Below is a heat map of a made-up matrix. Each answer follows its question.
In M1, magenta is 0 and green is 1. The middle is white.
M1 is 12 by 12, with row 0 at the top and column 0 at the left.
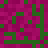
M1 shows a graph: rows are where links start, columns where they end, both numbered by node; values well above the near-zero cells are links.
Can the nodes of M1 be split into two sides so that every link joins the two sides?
no
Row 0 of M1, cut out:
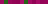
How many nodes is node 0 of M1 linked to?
2
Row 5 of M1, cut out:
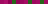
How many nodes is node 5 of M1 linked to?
3
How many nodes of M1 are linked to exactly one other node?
0
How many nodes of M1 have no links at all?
0
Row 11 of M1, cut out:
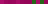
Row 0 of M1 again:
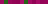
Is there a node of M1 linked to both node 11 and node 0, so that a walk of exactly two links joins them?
no
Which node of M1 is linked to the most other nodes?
node 10
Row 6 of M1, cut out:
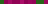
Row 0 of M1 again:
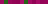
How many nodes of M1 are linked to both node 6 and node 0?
0
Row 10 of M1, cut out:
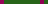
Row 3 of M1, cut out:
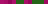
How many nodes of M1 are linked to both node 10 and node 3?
4
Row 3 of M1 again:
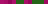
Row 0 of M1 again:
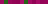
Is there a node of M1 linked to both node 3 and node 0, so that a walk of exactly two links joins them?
no
